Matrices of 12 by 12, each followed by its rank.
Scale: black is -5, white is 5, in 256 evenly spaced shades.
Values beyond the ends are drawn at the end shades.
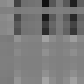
one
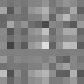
two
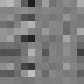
two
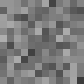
full rank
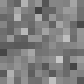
full rank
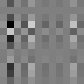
one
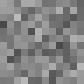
full rank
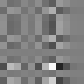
one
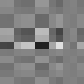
one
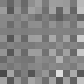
two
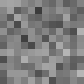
full rank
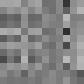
two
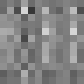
two
